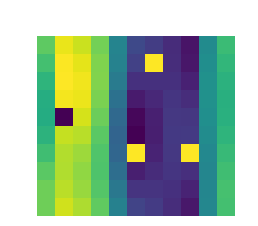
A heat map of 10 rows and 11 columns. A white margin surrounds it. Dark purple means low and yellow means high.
Grain: streaks running down. Average level on the scale: 50%. Calmest part: bottom left. Ninth with the highest average: top left. Lone odd cells: 4, 3 higher and 1 lower than their neighbours.
